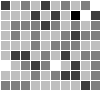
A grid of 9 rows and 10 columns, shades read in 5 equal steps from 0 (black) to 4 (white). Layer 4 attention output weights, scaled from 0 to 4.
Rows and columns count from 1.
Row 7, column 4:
1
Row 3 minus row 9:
1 0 0 -1 -2 -1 0 -1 2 0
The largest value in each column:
4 3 3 3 3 4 3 3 4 4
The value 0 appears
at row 2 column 8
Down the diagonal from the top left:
1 3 2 2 3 3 3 1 1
